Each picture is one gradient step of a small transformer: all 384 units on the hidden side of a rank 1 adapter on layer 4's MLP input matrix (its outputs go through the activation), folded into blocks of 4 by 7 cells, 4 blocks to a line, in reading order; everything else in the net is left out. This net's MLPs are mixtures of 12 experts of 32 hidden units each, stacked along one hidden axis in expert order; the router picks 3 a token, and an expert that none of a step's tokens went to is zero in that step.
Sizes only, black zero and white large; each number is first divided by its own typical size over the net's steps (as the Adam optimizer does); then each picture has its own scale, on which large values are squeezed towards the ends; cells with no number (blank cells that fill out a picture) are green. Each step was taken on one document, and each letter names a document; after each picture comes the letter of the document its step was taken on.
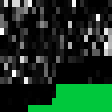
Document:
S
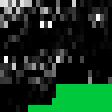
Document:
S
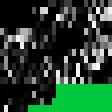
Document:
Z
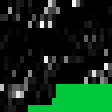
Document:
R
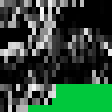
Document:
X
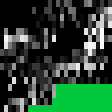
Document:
Z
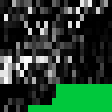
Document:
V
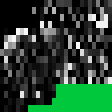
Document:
Z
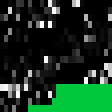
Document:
R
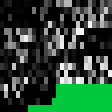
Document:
Z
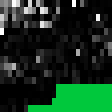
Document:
S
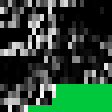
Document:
X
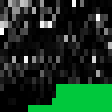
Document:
S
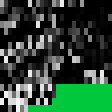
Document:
X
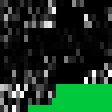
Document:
R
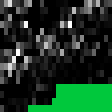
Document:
V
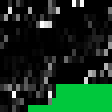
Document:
R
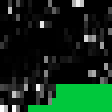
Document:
R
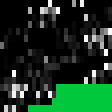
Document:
R
